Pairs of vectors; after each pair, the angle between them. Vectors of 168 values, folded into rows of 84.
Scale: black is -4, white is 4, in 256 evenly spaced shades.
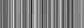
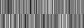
orthogonal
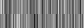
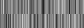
partly aligned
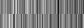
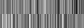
partly aligned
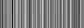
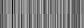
nearly parallel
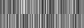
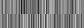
nearly opposite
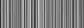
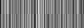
nearly parallel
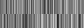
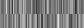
partly opposed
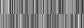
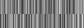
orthogonal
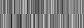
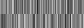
orthogonal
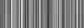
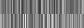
partly opposed
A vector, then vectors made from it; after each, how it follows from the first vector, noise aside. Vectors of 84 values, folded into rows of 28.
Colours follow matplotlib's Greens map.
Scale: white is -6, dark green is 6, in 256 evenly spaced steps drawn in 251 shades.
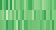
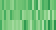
reversed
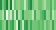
scaled up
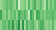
wrapped around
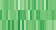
wrapped around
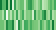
scaled up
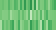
wrapped around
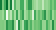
scaled up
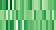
scaled up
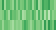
reversed
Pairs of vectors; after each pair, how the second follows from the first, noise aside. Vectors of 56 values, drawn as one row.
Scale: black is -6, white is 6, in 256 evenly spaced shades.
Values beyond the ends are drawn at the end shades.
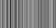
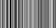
scaled up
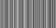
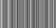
wrapped around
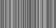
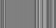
partly zeroed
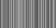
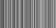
wrapped around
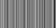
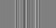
partly zeroed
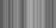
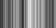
scaled up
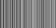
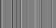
partly zeroed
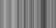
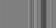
partly zeroed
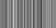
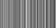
wrapped around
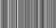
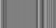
partly zeroed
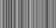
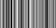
scaled up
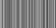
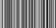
scaled up
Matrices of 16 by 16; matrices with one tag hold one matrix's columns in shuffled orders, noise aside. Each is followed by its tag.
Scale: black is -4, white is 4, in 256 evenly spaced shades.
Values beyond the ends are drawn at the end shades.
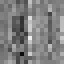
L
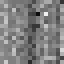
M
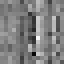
L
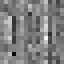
L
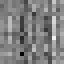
L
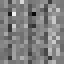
M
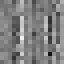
L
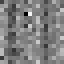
M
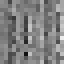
L
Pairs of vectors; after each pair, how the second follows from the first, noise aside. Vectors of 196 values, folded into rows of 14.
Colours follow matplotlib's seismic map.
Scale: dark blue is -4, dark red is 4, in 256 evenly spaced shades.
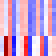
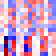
sign-scrambled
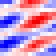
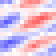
shrunk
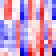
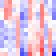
shrunk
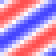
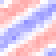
shrunk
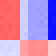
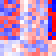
sign-scrambled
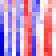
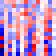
sign-scrambled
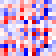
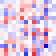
shrunk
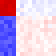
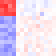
shrunk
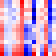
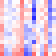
shrunk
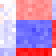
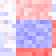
shrunk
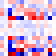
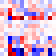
sign-scrambled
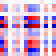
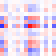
shrunk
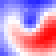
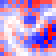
sign-scrambled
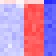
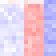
shrunk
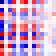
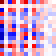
sign-scrambled
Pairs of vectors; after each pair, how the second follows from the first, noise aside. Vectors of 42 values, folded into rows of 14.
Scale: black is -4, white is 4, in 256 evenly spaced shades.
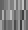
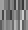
negated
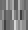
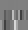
partly zeroed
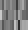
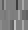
partly zeroed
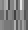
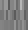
shrunk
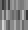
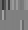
partly zeroed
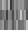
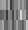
copied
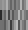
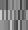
negated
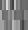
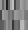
negated
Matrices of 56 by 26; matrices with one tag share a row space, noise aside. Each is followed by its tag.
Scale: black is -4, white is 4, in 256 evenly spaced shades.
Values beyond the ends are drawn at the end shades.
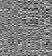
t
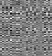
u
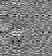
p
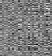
t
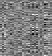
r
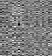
p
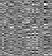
r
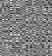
u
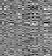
r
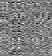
p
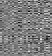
t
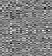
u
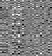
p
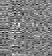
p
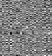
u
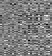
t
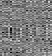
u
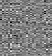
u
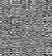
u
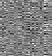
r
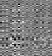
p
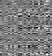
t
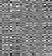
u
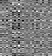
p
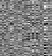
r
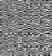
t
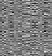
r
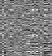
r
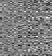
t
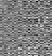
t
